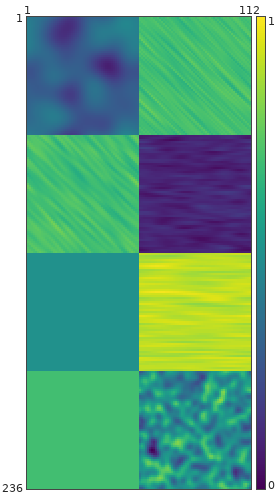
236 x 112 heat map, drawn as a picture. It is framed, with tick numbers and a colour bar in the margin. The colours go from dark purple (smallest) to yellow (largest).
It is made of 4 by 2 panels. Panel 1,1: low, smooth. Panel 1,2: high, slanting down to the right, faint in contrast. Panel 2,1: high, slanting down to the right, faint in contrast. Panel 2,2: very low, streaked across, faint in contrast. Panel 3,1: middling, flat. Panel 3,2: very high, streaked across, faint in contrast. Panel 4,1: high, flat. Panel 4,2: middling, blotchy, strong in contrast.
